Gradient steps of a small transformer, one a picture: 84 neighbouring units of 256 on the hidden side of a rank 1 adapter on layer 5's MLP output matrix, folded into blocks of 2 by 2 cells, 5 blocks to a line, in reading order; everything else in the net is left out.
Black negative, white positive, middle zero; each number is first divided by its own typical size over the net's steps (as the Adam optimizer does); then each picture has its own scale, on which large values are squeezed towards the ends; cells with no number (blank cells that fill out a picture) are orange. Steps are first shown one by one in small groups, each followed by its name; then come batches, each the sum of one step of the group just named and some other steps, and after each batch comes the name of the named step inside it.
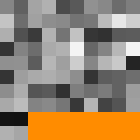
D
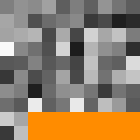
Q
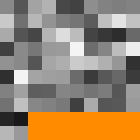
D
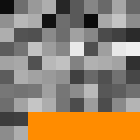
D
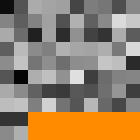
D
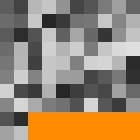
D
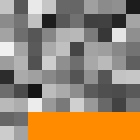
Q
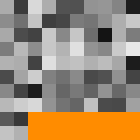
D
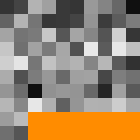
Q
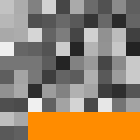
Q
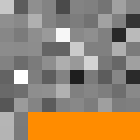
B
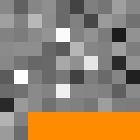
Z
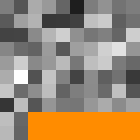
B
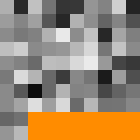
Z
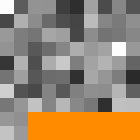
B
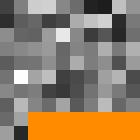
Z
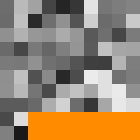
Z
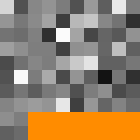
Z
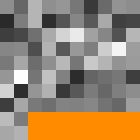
B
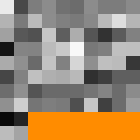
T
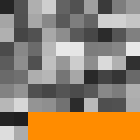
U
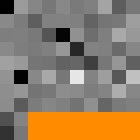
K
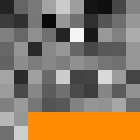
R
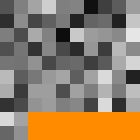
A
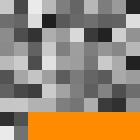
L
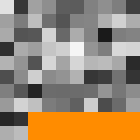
T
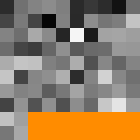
R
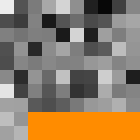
R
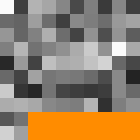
U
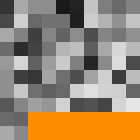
U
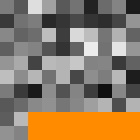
A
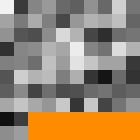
T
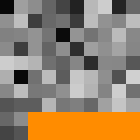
K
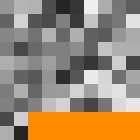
L
